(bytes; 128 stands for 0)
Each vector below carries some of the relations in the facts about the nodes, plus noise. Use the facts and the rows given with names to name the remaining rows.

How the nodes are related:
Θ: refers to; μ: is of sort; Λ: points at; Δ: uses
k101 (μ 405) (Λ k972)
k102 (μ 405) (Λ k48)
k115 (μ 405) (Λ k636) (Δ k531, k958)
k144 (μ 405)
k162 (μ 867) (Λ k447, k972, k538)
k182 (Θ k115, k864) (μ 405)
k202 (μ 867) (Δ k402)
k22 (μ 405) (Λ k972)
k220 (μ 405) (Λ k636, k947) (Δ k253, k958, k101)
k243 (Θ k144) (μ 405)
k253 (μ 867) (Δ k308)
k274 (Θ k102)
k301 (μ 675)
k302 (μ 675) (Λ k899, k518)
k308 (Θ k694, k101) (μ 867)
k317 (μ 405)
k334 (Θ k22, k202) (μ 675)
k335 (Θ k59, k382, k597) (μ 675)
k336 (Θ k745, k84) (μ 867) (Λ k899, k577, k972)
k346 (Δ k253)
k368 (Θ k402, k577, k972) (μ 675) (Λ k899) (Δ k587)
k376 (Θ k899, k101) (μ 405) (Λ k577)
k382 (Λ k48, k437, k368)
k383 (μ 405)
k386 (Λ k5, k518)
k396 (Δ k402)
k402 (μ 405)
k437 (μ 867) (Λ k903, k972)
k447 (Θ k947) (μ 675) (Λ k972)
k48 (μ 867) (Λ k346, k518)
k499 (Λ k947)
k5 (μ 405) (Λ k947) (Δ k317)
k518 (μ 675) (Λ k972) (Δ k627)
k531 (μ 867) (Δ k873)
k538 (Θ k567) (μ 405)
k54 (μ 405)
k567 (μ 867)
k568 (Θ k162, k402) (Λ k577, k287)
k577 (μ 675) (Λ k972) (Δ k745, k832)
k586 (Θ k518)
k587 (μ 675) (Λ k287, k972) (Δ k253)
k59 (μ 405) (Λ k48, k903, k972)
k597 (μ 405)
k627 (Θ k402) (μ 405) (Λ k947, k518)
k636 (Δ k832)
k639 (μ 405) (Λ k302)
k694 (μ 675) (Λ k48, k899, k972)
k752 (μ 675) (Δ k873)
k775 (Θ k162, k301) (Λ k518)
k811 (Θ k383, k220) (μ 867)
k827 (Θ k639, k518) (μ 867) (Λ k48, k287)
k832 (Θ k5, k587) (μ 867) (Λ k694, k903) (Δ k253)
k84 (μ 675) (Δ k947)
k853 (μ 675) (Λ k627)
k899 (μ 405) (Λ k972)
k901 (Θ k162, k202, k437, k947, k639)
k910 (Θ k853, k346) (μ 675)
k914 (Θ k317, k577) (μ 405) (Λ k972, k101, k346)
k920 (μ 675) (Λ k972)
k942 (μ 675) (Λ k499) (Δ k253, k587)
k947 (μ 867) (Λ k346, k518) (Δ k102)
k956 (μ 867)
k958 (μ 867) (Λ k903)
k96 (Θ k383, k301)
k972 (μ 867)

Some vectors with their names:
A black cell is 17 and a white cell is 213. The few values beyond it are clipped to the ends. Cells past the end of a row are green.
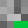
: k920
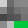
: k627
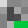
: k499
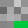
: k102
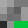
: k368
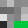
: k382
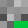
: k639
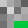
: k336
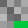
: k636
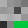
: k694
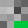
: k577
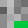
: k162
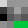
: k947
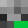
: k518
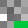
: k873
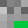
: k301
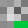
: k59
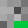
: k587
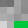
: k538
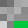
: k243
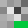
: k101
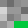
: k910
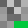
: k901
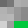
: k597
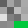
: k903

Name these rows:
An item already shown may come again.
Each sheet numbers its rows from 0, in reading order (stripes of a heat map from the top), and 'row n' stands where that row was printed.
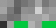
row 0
k368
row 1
k972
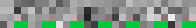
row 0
k577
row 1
k301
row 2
k383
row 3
k48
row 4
k639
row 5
k59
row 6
k382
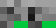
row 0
k386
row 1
k48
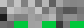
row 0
k827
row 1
k376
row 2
k302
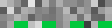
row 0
k336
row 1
k5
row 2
k914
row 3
k568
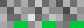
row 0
k636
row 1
k96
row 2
k346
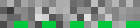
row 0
k386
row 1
k899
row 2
k447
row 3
k96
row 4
k115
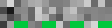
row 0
k775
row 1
k437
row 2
k202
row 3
k220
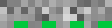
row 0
k301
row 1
k586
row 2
k22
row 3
k84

